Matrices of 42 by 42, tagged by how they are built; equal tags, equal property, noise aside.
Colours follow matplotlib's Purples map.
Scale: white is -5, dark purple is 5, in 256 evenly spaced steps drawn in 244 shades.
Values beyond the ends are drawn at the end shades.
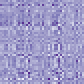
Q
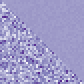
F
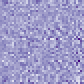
Q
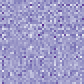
Q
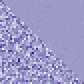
F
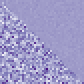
F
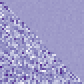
F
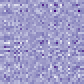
Q
